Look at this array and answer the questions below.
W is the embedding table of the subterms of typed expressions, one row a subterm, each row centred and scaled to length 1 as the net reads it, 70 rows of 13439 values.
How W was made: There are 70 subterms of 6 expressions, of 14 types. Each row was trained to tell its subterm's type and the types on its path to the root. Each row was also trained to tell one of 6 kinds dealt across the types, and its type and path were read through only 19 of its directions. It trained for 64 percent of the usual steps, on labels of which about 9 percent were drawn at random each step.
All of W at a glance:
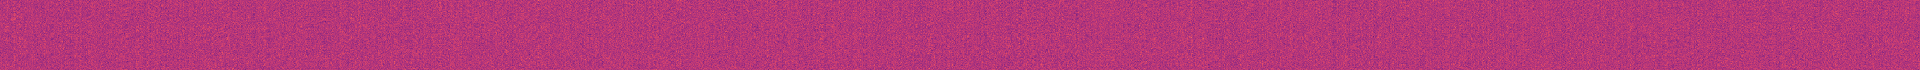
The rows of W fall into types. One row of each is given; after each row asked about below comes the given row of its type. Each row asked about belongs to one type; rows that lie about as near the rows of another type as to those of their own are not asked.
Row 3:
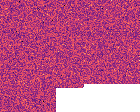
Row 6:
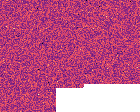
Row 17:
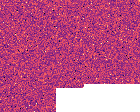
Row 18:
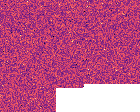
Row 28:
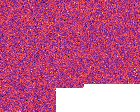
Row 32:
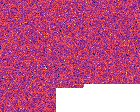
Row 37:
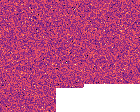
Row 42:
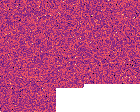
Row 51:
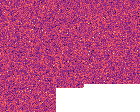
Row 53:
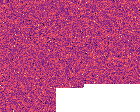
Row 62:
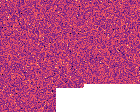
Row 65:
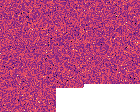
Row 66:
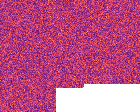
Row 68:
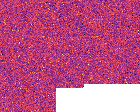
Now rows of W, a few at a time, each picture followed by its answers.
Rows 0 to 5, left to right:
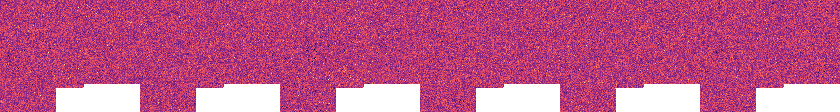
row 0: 51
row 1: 42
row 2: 37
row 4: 62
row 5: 68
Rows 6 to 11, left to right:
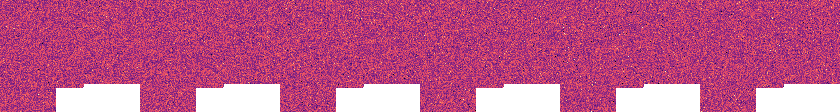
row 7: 65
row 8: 65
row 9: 51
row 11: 42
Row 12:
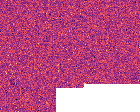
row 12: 6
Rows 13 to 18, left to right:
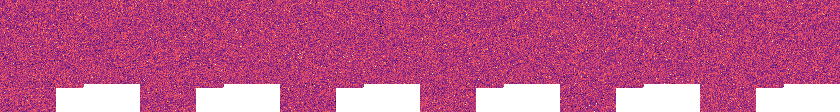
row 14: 37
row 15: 42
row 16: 68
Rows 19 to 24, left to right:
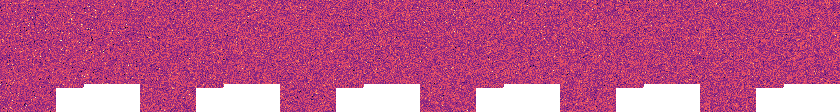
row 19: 37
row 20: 18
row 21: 32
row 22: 37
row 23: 3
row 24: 6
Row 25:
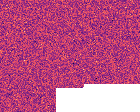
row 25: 32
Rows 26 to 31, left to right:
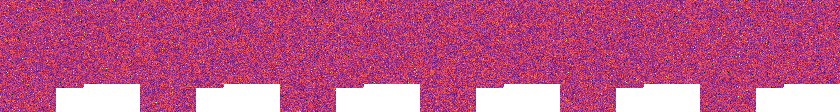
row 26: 68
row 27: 68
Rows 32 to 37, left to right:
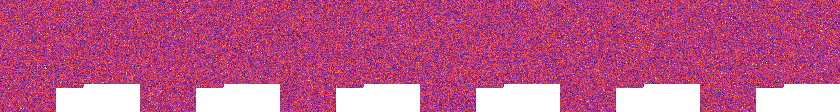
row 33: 37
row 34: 3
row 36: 17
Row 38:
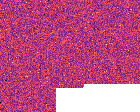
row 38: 32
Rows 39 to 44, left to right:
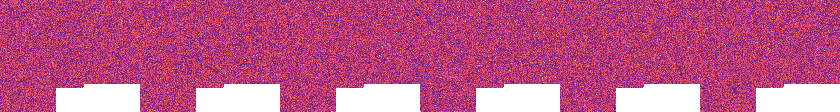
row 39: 68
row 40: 65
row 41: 53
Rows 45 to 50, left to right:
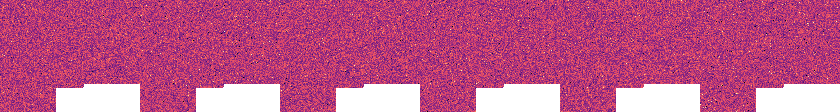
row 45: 6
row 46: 51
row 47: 53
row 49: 17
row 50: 32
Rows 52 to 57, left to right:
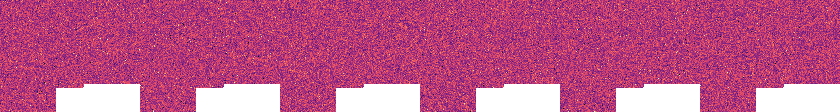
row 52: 51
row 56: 42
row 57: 65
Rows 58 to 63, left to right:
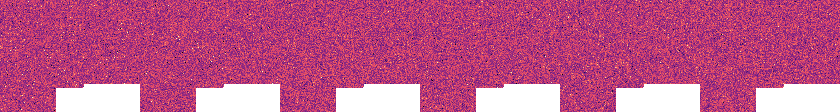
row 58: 18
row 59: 28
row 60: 65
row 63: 3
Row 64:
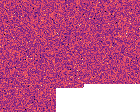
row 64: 42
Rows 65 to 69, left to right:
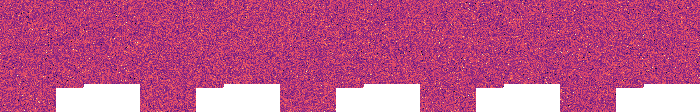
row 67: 32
